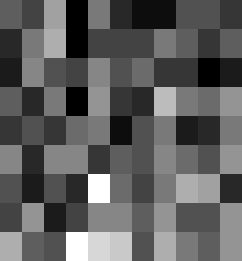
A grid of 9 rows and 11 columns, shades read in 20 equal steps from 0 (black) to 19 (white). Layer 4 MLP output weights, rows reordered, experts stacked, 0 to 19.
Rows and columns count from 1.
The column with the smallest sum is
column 7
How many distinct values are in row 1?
9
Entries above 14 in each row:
0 0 0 0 0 0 1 0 3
